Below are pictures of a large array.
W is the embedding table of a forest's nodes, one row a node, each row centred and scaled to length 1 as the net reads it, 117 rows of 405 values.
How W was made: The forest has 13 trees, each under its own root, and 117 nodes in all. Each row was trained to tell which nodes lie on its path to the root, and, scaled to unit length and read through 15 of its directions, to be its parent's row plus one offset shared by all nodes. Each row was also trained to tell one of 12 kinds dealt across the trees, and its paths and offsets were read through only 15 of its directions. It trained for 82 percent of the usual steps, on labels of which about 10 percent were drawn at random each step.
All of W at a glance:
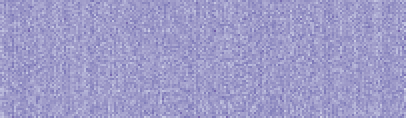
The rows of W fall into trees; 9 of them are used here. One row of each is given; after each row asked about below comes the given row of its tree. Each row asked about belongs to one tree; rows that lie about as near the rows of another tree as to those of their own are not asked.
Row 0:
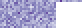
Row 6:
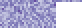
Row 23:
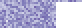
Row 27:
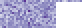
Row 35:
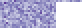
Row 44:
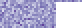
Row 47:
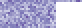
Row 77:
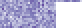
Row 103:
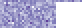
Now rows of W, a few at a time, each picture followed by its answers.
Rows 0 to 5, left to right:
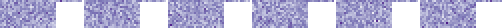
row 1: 103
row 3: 44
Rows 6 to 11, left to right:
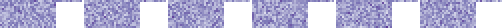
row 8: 0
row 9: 44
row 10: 103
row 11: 35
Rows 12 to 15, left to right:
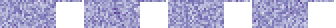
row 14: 103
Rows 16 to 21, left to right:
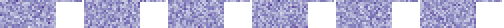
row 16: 0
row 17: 35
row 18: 23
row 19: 23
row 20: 0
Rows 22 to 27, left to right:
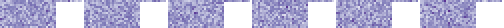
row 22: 103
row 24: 44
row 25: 77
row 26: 44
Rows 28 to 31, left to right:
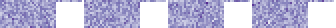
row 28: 35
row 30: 35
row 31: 35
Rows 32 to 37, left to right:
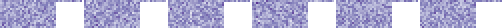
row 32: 44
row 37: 6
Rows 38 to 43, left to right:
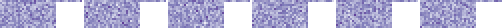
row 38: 103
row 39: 44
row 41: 77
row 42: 77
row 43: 44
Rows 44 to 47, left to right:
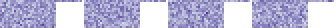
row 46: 35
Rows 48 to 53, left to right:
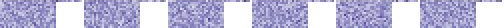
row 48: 103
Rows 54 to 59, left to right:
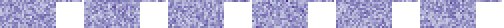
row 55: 103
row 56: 44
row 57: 0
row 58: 77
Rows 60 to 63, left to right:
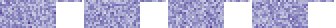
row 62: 23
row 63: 35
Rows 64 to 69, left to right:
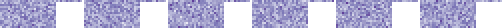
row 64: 35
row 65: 77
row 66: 35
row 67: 0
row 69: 35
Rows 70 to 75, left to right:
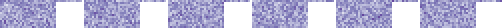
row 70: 77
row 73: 0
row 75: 0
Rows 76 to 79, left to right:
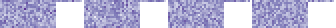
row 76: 77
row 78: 44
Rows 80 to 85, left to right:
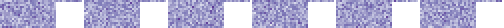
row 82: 44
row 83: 103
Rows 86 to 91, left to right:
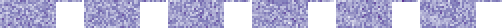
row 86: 27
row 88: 23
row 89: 103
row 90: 35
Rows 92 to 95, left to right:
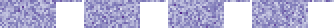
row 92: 6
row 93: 47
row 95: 77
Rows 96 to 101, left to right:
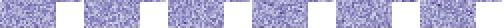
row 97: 44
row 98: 44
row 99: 77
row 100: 23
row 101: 77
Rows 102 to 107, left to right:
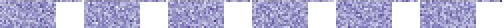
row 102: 77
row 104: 0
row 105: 23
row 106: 35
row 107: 0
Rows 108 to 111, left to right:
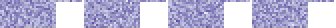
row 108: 0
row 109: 0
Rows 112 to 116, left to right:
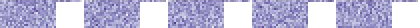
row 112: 103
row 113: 0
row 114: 77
